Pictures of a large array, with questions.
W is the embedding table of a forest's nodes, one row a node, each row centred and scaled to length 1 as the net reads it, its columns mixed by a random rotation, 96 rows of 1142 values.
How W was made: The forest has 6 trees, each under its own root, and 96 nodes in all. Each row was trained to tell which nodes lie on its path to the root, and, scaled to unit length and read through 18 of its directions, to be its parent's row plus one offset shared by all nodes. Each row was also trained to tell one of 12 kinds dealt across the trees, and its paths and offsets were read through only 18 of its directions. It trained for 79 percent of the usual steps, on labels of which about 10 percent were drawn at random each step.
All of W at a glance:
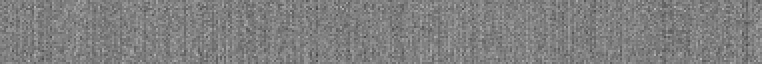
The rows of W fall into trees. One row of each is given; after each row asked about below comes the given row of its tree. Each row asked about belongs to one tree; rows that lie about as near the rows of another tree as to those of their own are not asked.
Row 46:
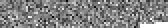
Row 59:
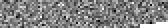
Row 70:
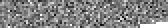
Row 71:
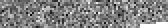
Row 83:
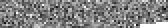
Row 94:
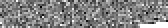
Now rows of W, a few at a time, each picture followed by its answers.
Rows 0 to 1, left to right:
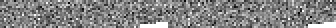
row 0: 83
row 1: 59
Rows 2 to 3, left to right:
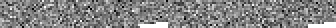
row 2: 94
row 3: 70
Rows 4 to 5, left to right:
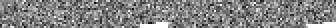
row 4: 59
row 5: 94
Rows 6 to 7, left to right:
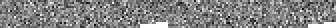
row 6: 70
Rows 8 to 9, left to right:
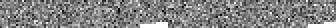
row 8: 46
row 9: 59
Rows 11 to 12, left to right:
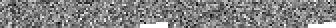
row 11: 70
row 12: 70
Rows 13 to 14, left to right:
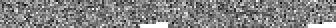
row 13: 94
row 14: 94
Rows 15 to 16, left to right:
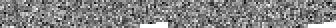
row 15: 59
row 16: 59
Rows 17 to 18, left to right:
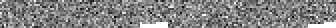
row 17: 71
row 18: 59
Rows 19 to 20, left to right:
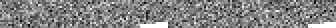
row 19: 70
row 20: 46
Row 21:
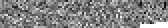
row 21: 59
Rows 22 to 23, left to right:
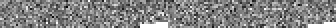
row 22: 46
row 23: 94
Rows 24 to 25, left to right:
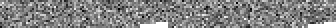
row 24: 46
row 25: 83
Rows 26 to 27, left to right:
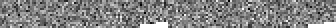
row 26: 59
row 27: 71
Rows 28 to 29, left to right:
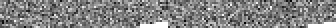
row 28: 59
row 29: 46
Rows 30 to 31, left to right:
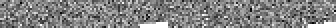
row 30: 46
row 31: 83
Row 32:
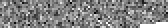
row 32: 70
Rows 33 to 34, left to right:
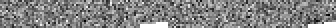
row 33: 46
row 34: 83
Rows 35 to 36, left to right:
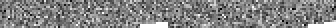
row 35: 71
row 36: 83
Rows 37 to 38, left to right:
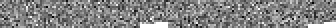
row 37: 46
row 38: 70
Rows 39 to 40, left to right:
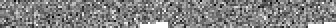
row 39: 46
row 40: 71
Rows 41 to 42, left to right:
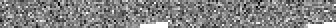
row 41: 71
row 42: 94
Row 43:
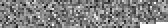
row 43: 71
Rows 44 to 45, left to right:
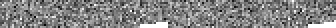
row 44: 59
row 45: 59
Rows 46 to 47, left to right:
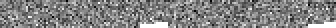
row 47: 59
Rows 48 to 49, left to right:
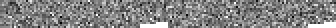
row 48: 70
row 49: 59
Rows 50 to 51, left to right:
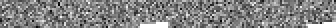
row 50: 71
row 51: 94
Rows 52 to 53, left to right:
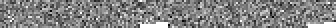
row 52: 71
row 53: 46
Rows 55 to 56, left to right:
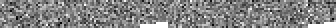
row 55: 70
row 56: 59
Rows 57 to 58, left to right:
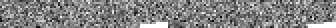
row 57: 71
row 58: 46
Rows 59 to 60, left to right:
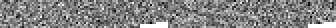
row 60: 59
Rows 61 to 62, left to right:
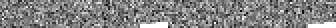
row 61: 46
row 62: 46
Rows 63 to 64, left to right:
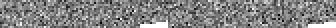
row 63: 59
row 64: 83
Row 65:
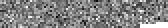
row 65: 71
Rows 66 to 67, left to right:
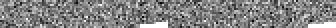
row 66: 59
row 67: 46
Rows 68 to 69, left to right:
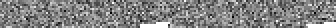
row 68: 70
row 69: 94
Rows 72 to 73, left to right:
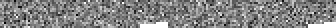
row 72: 46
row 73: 70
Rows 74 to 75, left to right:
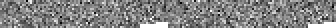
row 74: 70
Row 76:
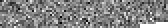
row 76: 70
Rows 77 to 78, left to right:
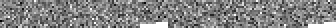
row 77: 71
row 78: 70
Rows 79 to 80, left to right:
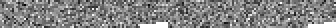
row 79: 94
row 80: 70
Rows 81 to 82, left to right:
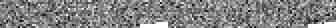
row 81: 70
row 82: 83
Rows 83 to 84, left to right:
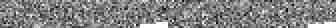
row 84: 46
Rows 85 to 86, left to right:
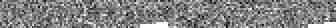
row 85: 83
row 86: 70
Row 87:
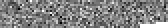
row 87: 70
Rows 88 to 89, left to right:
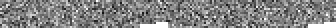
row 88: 83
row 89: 71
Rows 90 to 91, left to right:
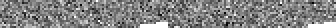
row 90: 83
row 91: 70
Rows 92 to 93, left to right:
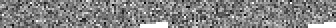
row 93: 46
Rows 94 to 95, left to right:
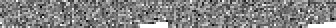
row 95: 59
